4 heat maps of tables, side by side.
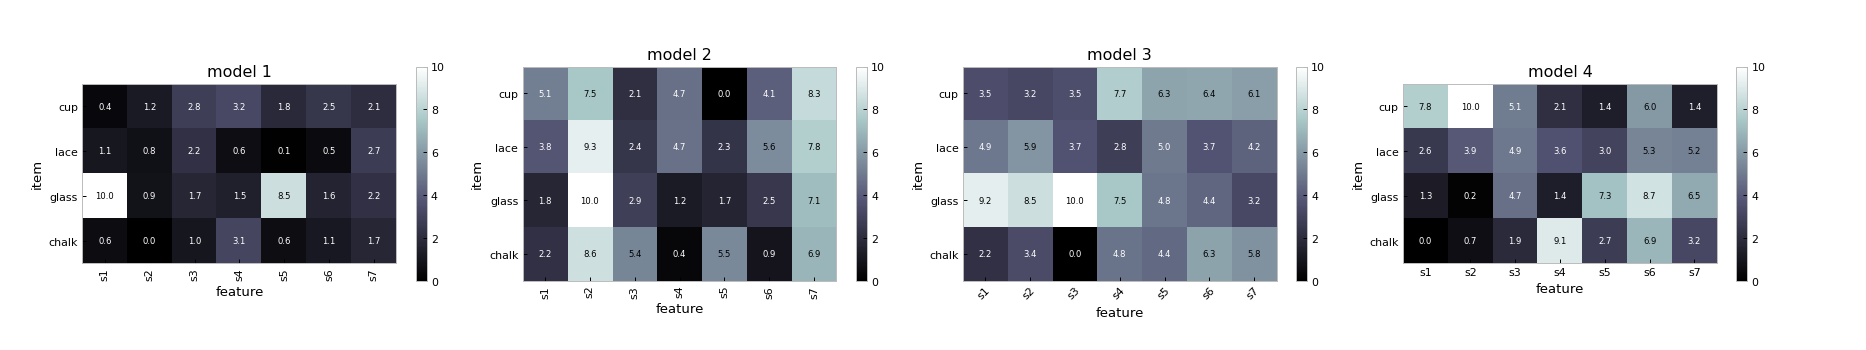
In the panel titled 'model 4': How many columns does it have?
7
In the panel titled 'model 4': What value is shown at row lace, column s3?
4.9
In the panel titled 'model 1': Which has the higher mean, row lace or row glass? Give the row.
glass
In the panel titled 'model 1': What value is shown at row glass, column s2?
0.9
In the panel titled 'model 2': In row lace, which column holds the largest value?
s2
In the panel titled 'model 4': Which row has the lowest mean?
chalk
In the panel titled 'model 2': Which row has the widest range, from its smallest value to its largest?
glass
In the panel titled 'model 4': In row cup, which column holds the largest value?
s2
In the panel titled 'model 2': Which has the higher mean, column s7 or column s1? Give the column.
s7
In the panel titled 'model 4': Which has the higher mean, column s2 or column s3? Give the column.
s3
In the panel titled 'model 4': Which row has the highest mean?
cup
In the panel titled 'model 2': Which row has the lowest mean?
glass
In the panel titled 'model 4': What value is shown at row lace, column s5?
3.0
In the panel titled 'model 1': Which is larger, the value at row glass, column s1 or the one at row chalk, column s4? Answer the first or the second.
the first
